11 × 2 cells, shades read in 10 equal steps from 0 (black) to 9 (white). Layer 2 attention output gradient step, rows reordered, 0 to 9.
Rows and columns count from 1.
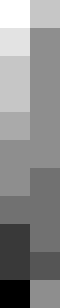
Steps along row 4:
down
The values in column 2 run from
3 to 7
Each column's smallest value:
0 3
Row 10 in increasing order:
2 3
